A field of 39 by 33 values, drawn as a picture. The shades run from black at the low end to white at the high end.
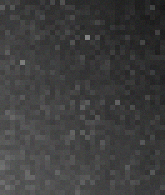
Ninth with the lowest average: top right. Odd rows or columns: none. Stripes: none. Ninth with the highest average: bottom left. Slope: up to the bottom left. Grain: fine.
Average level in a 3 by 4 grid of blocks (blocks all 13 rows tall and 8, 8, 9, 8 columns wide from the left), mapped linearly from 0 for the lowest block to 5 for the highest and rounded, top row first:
3210 / 4321 / 5432
